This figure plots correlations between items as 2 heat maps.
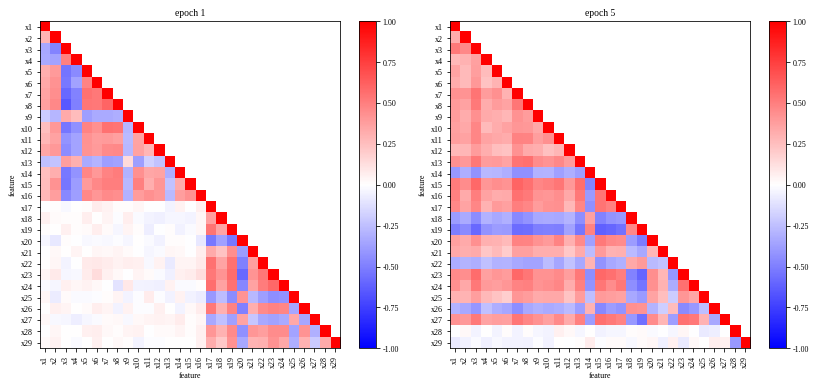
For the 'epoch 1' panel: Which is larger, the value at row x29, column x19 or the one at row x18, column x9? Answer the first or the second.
the first
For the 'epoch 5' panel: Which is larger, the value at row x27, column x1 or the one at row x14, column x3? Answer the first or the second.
the first
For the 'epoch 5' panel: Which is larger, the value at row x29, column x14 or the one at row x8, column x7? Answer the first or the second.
the second
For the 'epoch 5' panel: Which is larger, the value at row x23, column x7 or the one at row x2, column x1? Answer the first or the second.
the first
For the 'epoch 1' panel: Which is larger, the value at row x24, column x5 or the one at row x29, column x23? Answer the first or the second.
the second
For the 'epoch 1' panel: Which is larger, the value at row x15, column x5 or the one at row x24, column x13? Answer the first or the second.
the first
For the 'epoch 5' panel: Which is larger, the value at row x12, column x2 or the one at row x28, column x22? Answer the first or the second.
the first
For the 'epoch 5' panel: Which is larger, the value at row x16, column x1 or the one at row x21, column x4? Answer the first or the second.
the first
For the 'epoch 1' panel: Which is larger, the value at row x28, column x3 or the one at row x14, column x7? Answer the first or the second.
the second
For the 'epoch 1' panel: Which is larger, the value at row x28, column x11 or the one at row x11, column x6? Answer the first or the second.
the second
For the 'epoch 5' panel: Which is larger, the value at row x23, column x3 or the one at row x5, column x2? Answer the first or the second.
the first
